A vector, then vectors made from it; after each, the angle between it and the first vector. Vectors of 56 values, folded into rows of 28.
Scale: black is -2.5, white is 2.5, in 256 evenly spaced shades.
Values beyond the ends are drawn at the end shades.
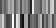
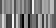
nearly parallel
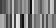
nearly parallel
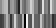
orthogonal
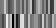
nearly opposite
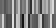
nearly parallel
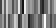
orthogonal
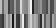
nearly opposite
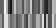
partly opposed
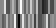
partly opposed
